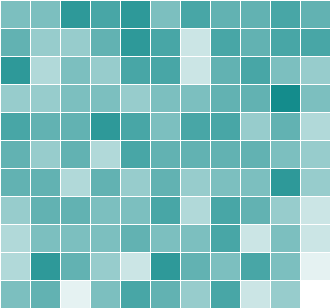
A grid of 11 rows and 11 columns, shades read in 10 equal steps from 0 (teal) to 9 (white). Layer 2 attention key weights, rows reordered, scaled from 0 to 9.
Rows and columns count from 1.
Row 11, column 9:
7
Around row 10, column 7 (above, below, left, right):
4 5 1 4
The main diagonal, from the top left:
4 5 4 4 2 3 5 2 7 4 9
